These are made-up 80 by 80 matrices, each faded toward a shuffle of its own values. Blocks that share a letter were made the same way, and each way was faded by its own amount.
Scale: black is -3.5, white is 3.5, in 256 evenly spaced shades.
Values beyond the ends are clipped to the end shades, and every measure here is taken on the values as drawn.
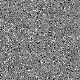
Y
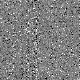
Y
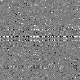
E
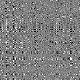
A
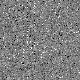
Y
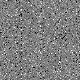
Y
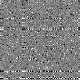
E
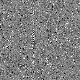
Y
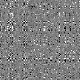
A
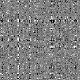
A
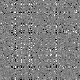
A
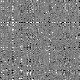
A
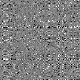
A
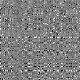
E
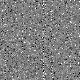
Y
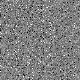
Y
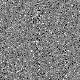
Y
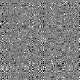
A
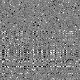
E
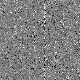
Y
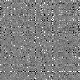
A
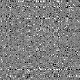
A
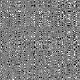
A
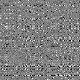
E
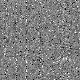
Y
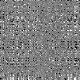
A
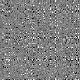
A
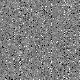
Y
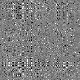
A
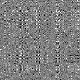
A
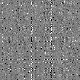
A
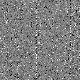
Y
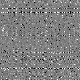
E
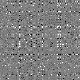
A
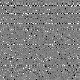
E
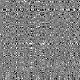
A
